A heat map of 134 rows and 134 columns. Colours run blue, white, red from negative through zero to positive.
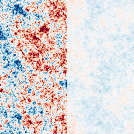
A vertical seam about 50% of the way across splits the table, and the right part is calmer. There are no regular stripes. The halves do not mirror each other. No overall slope runs across the table. The texture is blotchy. Overall the values sit about 50% of the way up the scale.
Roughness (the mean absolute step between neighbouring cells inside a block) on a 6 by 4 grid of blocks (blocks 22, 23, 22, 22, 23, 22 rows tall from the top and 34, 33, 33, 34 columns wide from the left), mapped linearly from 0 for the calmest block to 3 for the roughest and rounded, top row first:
3 3 0 0 / 3 3 0 0 / 3 3 0 0 / 3 3 0 0 / 3 3 0 0 / 3 3 0 0
